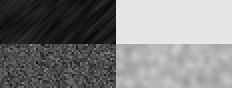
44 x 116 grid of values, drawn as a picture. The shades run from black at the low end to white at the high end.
It is made of 2 by 2 panels. Panel 1,1: very low, slanting up to the right, faint in contrast. Panel 1,2: very high, flat. Panel 2,1: low, fine-grained. Panel 2,2: high, blotchy, faint in contrast.
